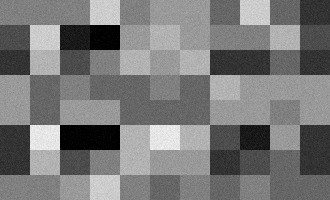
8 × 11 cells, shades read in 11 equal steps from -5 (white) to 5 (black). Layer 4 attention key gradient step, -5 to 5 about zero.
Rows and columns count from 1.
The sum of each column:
9 -9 11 4 -5 -7 -5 7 4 0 13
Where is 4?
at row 2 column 3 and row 6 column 9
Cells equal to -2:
10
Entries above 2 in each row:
1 2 4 0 0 5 3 0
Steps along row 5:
up down same up same same down same up down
